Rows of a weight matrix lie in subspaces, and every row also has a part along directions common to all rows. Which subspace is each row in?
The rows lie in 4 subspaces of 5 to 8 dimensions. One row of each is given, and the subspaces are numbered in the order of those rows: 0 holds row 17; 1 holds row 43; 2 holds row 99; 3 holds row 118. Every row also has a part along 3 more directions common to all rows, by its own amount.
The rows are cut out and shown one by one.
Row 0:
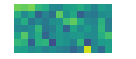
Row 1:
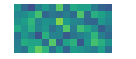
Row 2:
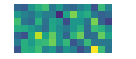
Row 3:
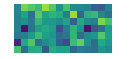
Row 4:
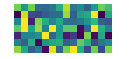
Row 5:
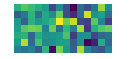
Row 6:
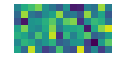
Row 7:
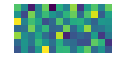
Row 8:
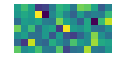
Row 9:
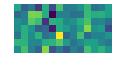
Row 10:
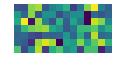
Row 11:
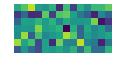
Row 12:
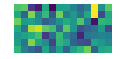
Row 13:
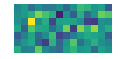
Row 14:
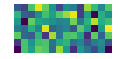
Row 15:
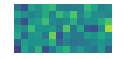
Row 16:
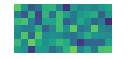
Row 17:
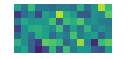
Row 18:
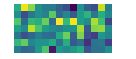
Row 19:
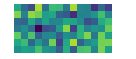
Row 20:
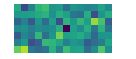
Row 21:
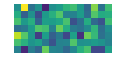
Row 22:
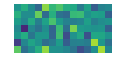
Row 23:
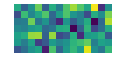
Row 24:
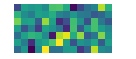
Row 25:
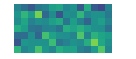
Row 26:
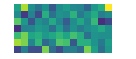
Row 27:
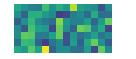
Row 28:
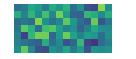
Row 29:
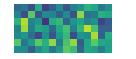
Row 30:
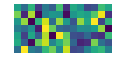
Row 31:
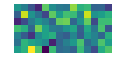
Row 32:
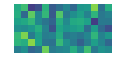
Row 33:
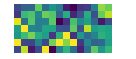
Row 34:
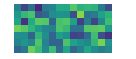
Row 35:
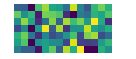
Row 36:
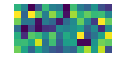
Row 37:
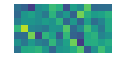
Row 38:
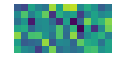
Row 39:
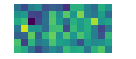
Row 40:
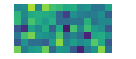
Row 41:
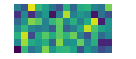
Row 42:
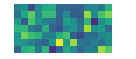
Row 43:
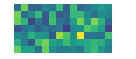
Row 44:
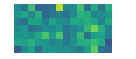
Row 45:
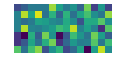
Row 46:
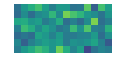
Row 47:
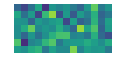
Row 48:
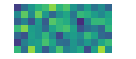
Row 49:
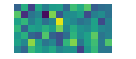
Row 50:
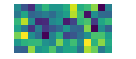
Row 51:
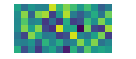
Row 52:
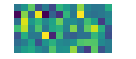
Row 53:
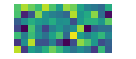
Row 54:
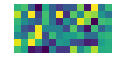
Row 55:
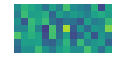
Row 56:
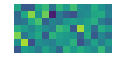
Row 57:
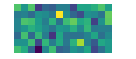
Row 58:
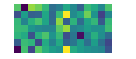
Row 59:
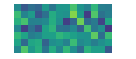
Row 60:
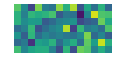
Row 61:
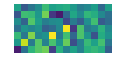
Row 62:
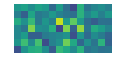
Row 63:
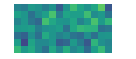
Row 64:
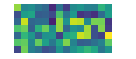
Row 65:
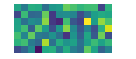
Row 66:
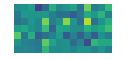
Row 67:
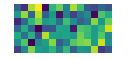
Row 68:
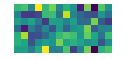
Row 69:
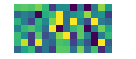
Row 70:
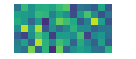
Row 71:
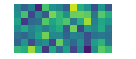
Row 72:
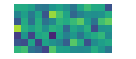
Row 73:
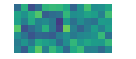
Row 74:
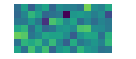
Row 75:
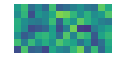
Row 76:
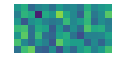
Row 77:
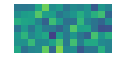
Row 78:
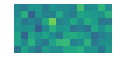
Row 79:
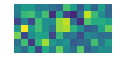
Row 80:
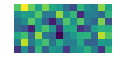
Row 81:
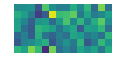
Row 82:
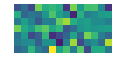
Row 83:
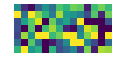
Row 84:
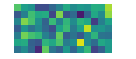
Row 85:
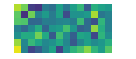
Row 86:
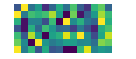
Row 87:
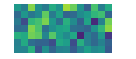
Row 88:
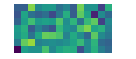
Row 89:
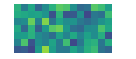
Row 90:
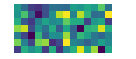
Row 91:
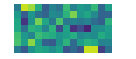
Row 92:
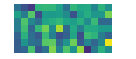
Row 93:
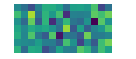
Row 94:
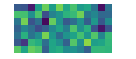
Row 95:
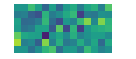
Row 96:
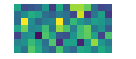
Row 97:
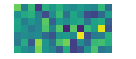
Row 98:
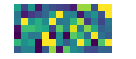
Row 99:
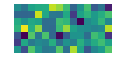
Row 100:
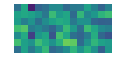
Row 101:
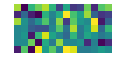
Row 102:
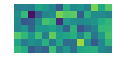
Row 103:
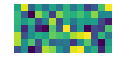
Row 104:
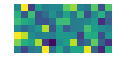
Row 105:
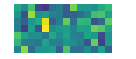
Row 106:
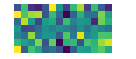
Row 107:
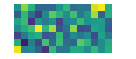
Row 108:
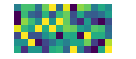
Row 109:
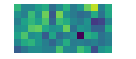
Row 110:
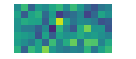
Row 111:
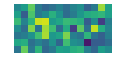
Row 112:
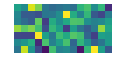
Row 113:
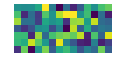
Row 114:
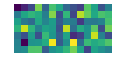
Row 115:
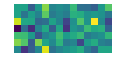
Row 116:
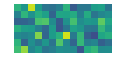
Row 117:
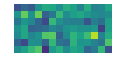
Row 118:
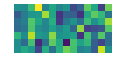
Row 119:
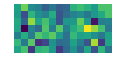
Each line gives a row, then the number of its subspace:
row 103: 3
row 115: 0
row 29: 3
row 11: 1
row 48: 2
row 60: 1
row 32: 1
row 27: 3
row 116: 0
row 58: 1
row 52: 1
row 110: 1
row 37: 3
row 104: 0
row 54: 1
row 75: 3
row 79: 2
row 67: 1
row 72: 0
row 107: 1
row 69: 2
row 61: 0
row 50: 2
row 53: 3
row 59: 2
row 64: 3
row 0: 3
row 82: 0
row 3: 3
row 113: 1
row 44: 1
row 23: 2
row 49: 0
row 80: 3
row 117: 2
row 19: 1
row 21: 0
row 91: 0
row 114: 3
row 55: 0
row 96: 3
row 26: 0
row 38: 2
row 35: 0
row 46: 1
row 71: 3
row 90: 3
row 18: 2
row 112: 0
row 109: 1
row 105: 2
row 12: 1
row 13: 2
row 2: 0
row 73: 3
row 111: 2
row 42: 3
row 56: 0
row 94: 2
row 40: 3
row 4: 1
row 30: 2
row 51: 2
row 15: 1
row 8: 0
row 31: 3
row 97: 3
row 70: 2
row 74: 2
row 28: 2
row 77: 3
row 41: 1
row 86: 1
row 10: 3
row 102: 2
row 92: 0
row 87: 3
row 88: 1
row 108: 1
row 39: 3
